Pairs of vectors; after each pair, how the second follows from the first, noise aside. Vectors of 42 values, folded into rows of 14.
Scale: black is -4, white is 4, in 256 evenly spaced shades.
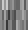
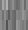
shrunk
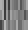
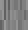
shrunk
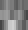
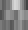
reversed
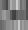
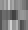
reversed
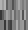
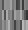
reversed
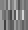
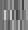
reversed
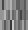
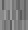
shrunk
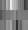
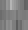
shrunk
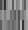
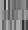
reversed
